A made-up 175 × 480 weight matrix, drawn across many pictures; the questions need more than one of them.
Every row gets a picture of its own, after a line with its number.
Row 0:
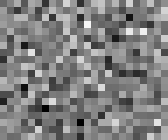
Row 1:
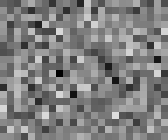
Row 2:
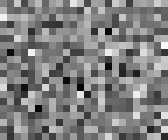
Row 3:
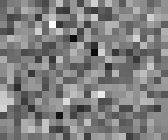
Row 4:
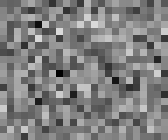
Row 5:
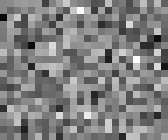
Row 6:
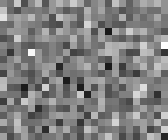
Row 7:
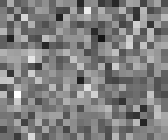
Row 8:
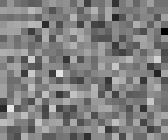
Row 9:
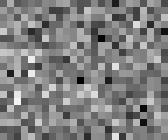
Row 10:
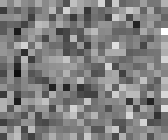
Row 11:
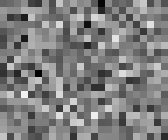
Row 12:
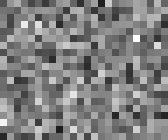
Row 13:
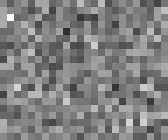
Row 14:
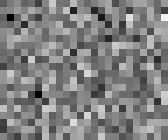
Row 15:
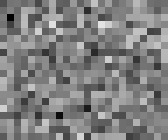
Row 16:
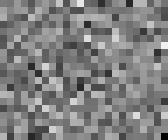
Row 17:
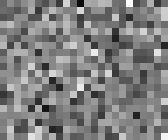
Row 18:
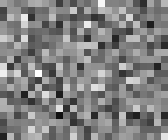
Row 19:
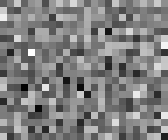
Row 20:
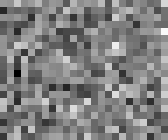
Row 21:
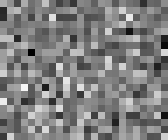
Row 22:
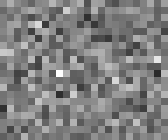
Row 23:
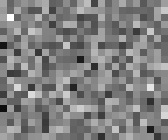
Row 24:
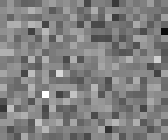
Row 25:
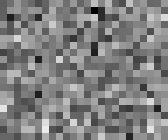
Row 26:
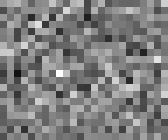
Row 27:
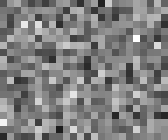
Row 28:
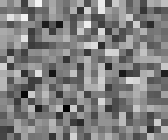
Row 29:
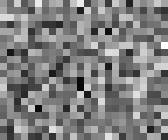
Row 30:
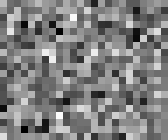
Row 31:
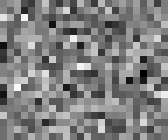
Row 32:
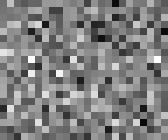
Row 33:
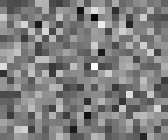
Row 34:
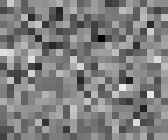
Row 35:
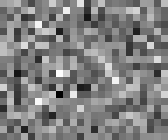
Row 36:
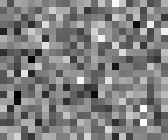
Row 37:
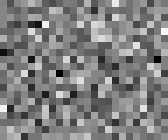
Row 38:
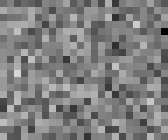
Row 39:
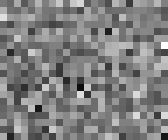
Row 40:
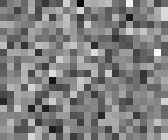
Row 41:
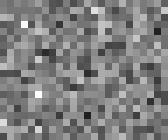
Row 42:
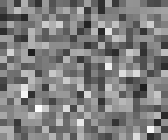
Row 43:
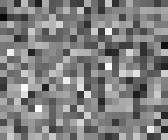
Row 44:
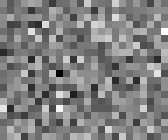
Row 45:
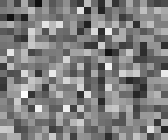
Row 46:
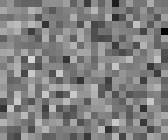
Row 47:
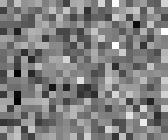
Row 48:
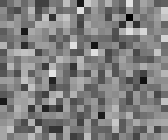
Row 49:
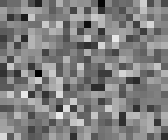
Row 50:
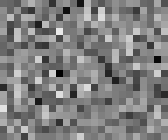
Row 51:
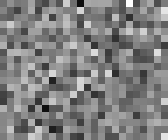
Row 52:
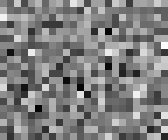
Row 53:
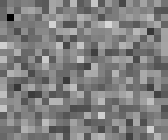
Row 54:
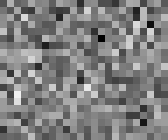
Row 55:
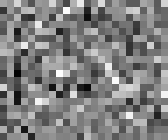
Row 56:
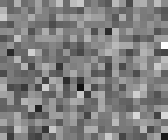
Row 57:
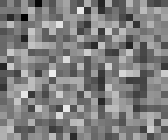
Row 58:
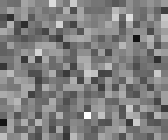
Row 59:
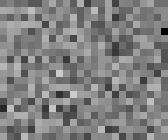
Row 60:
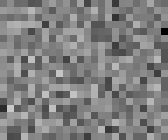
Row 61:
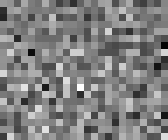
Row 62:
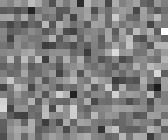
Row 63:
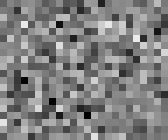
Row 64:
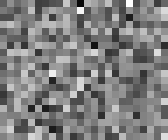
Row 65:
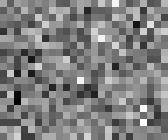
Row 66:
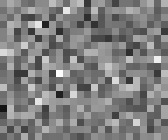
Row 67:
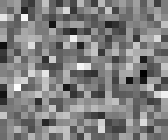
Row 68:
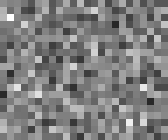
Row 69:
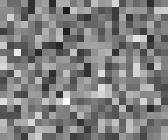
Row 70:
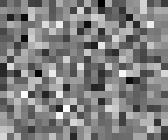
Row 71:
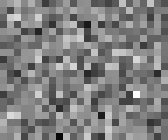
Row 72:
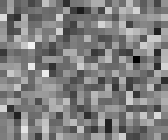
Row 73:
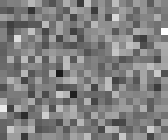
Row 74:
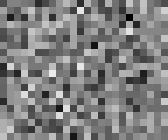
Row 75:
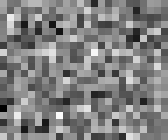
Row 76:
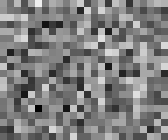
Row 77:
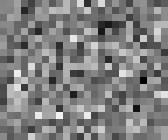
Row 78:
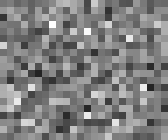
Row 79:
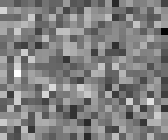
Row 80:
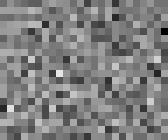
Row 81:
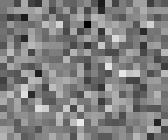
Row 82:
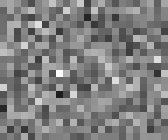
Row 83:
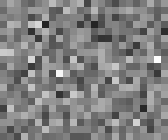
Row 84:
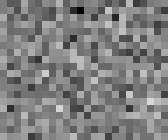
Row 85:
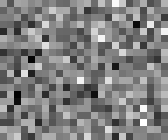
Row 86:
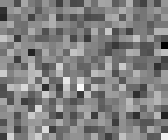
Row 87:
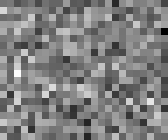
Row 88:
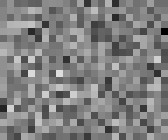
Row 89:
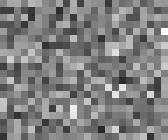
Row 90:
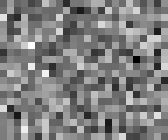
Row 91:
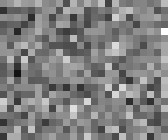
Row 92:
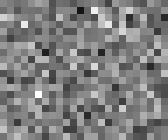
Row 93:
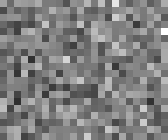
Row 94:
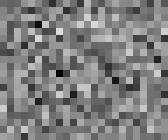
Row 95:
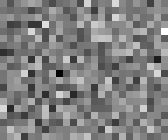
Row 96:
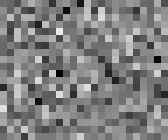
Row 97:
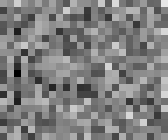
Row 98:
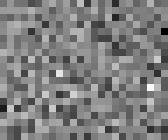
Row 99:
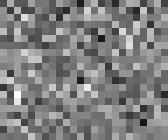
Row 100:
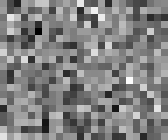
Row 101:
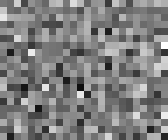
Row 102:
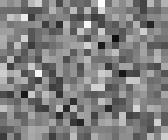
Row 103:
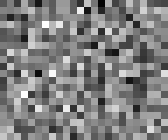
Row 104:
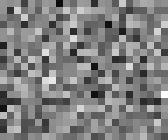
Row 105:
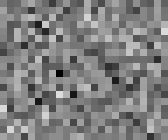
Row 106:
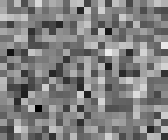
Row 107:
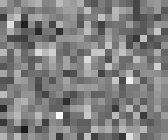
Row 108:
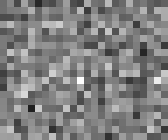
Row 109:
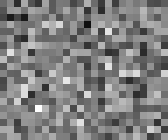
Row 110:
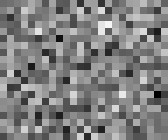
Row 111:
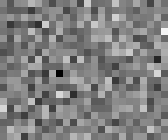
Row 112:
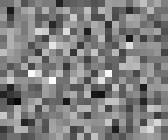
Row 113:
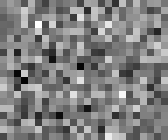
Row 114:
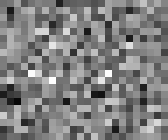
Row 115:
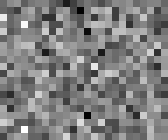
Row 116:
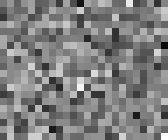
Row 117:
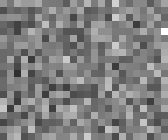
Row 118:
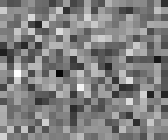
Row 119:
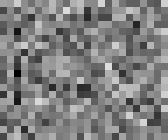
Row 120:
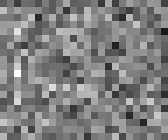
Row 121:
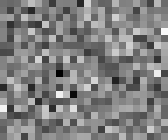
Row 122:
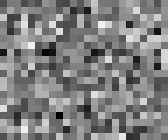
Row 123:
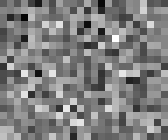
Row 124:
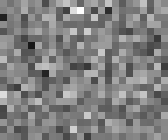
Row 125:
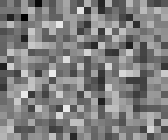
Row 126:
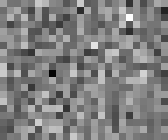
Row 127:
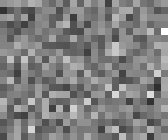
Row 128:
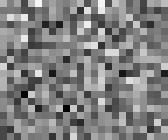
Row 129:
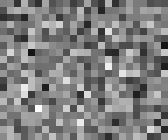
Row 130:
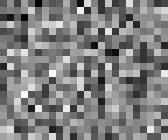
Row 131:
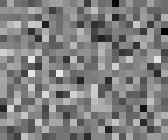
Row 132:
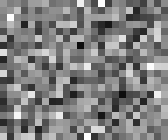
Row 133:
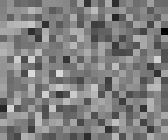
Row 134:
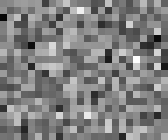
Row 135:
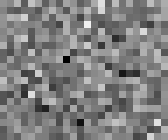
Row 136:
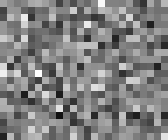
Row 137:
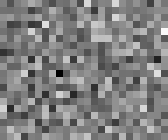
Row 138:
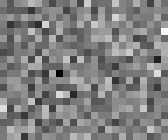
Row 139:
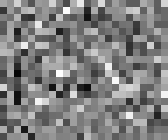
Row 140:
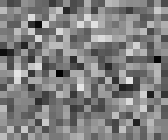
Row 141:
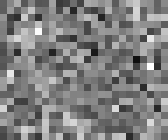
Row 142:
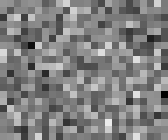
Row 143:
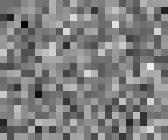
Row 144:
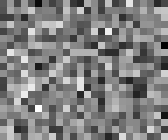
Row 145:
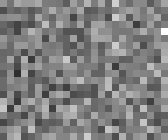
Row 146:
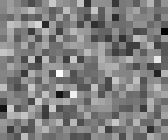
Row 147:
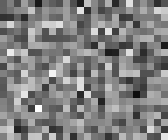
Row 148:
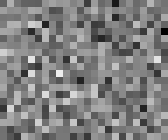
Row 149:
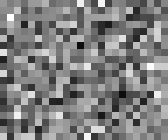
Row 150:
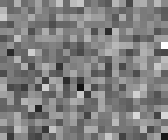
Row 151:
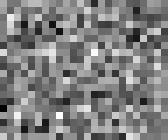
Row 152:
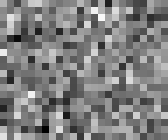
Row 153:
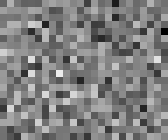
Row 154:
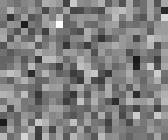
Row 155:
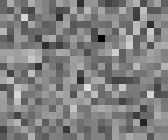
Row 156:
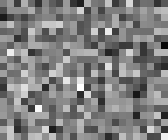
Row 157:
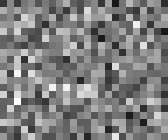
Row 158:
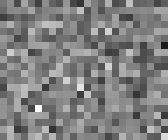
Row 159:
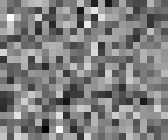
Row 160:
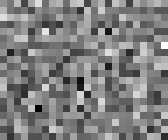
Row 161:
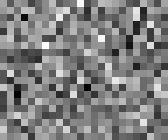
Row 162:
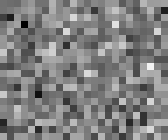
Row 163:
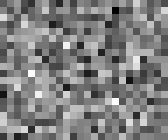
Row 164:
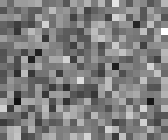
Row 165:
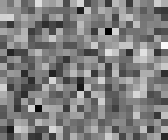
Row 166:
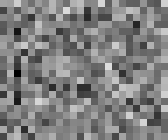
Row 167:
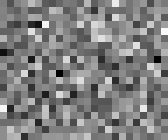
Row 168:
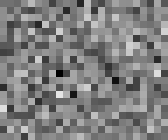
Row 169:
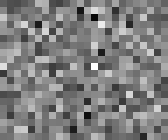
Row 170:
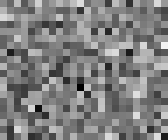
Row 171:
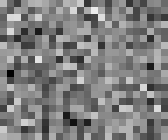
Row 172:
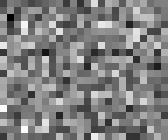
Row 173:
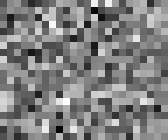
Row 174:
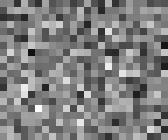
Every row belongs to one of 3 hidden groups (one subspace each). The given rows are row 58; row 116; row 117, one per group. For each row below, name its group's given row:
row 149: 58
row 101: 116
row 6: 116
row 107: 58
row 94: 117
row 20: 117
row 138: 117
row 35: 117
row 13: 58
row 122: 58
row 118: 117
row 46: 117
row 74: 116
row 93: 117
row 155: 117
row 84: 58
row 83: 117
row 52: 116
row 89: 117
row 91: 117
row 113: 58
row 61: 116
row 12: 58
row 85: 117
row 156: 116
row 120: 117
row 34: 117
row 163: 58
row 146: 117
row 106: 116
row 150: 116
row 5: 58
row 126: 116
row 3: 58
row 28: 116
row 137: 117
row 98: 117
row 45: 116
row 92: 58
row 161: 117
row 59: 117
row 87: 117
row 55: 117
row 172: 58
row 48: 116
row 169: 58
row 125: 116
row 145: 117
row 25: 58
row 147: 116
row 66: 117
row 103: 116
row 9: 117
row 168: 117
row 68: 58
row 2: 116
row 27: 58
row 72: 58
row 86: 116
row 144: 116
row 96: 117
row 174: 116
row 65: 117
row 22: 117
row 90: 58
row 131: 117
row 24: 117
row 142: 58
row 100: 58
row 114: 58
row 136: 116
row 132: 58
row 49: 116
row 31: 58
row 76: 116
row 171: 58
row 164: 117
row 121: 117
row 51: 116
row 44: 117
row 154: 58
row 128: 116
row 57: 116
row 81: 116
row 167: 117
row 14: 58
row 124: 58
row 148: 117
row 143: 58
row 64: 116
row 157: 117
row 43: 116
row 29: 116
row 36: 117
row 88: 117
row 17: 116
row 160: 116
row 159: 58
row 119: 117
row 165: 116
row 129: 116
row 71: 58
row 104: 58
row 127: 117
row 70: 116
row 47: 117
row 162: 58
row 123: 116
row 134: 58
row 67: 58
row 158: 116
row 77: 58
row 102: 116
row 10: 117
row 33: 58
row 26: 117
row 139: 117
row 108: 116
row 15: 58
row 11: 116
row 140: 117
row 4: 117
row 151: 58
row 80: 117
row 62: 117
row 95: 117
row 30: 58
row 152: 58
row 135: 116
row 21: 116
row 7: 117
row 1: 117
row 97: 117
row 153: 117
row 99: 117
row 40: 116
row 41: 58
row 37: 117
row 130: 116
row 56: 116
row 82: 117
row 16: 116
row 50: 117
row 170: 116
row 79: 117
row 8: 117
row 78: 58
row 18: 116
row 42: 116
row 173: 58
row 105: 117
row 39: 116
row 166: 117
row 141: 58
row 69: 58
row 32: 117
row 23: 58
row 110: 58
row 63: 58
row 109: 116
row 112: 58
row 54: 117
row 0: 116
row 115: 58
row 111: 117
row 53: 58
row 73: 117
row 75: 58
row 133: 117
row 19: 116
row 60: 117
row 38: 117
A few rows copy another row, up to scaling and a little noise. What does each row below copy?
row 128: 28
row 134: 5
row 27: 12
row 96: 50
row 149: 132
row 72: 90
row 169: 33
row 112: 114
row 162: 143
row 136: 18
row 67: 31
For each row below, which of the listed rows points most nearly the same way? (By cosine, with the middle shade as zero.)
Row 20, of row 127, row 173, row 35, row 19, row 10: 10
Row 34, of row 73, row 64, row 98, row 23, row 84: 98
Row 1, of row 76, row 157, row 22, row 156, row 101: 157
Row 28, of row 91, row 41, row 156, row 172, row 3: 41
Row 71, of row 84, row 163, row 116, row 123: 163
